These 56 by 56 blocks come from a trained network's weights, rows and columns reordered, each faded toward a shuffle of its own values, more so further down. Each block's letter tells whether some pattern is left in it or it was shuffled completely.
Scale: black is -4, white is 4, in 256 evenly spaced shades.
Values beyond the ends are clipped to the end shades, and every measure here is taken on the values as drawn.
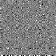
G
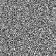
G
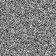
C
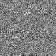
G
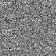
G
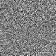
G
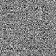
G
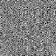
G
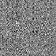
G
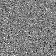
C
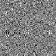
G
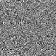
G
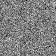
C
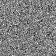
C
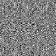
G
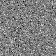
C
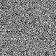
G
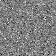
C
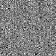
G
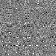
G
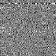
G
